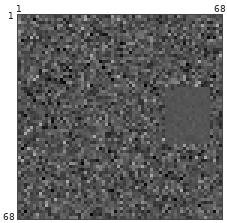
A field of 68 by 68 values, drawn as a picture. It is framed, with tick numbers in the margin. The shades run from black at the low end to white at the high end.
Neither half mirrors the other. No row or column stands out. The middle right is the smoothest part. An odd patch, calmer than its surroundings, sits in the middle right. Overall the values sit about 30% of the way up the scale. The texture is fine-grained noise.
